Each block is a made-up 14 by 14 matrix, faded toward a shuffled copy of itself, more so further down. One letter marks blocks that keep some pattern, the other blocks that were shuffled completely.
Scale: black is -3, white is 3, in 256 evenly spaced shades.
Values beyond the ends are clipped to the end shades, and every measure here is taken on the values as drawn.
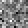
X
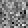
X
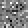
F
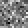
F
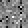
X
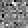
X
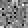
F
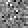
F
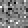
F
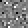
F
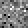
F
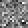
F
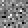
F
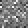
F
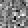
X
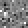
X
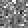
F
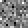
F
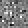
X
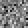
F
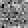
X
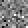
X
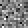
F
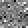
F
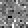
F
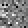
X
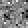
X
